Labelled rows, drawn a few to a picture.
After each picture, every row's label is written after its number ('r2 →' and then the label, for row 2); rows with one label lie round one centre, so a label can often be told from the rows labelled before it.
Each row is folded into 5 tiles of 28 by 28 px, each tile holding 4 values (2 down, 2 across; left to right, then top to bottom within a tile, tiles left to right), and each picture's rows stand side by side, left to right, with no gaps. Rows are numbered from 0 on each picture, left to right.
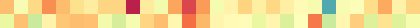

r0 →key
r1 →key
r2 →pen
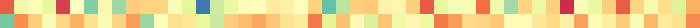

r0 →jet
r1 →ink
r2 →pen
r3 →jet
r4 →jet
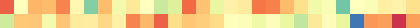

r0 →jet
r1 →key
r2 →ink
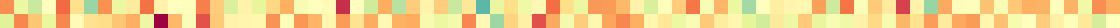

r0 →jet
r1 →jet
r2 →jet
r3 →ink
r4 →key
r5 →pen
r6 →jet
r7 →key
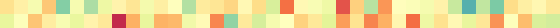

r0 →ink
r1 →pen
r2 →jet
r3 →pen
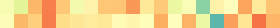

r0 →key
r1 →ink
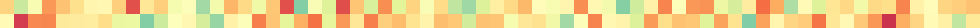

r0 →key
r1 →ink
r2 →jet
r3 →pen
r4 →ink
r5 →jet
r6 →key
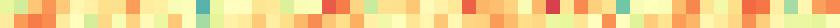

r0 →key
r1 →ink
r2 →key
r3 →key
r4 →ink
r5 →key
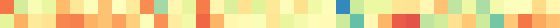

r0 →jet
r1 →jet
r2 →ink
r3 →ink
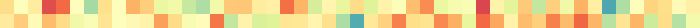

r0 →key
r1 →pen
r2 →ink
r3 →jet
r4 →pen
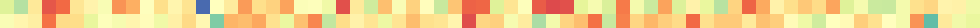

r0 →key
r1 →ink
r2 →jet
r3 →key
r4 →jet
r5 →key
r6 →pen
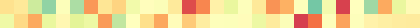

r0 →pen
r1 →key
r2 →jet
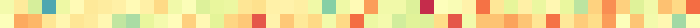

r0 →pen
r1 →ink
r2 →pen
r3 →jet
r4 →key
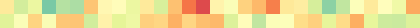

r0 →pen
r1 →key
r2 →pen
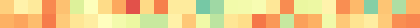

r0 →key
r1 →ink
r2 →jet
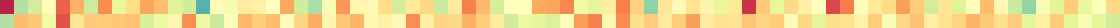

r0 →jet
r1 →ink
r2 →jet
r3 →key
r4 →jet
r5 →key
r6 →jet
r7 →pen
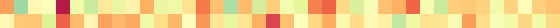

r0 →jet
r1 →jet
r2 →key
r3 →key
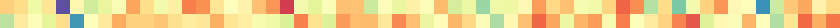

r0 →ink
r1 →key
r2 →jet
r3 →ink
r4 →jet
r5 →ink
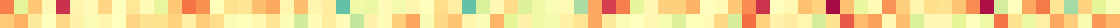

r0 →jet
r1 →key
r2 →ink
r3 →pen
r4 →key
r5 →key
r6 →key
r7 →jet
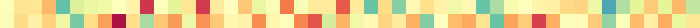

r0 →ink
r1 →jet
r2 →jet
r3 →ink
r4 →pen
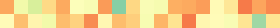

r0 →jet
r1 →key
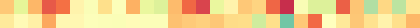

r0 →key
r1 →key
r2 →jet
